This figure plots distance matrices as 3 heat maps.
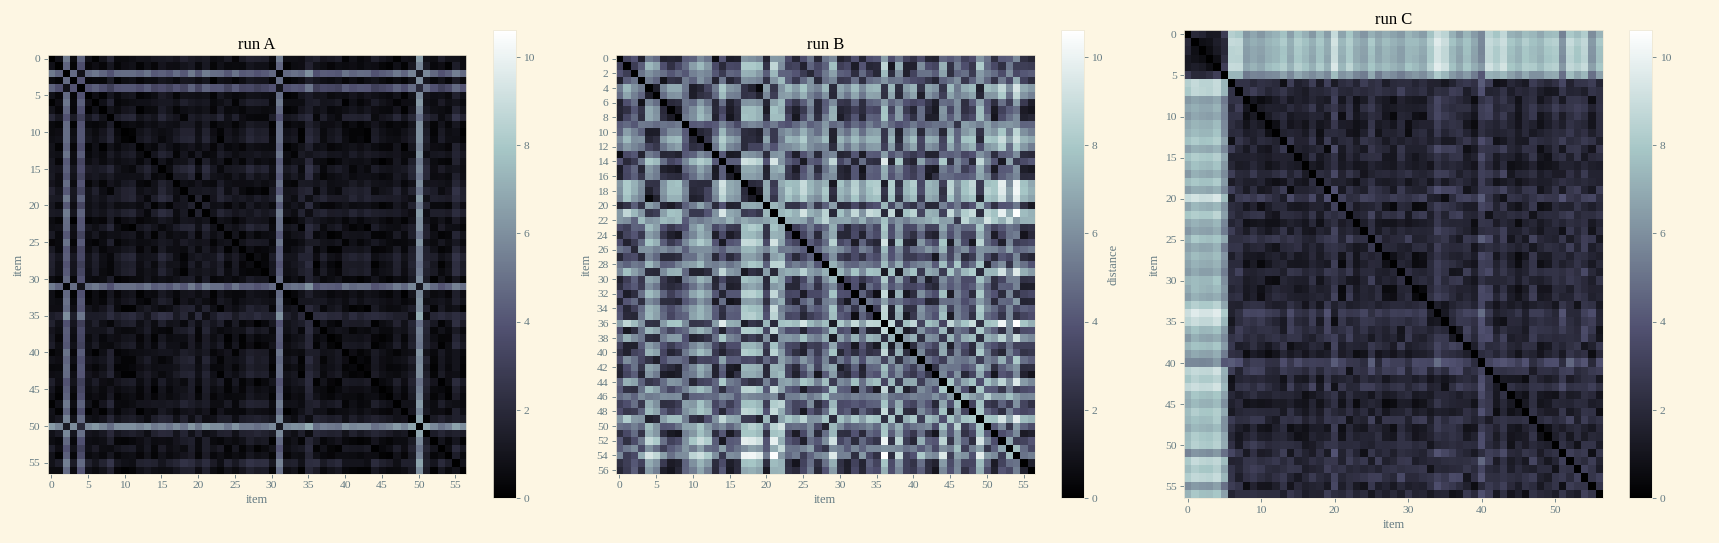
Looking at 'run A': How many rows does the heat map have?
57
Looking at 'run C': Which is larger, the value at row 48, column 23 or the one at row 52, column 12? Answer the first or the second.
the second
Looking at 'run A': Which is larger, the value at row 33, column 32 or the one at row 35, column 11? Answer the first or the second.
the second
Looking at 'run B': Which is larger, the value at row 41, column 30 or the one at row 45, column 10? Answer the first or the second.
the second
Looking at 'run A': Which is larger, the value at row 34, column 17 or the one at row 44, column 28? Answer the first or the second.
the first
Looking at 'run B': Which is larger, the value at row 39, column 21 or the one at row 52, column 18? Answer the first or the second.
the second
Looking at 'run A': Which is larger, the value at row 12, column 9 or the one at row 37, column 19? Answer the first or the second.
the second
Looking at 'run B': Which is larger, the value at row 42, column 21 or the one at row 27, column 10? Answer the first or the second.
the first
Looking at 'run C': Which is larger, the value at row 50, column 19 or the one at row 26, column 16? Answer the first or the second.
the first
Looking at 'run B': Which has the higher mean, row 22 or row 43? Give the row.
22
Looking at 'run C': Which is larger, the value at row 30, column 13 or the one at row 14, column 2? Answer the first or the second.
the second
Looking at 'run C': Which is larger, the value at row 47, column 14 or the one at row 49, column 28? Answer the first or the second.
the first
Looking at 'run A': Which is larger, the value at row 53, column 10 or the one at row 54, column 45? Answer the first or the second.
the first
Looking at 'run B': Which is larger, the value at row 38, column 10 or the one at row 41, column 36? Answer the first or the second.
the second
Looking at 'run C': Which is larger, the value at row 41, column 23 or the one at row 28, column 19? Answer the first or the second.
the first
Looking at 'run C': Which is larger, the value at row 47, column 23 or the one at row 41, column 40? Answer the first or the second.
the second
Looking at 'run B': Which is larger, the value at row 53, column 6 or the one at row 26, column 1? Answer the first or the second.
the second
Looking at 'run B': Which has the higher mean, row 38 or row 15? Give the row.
38
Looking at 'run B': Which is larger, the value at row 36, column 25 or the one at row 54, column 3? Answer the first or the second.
the first
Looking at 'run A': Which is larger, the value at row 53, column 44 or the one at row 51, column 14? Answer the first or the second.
the second
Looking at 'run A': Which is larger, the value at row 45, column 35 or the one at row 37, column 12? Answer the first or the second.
the first
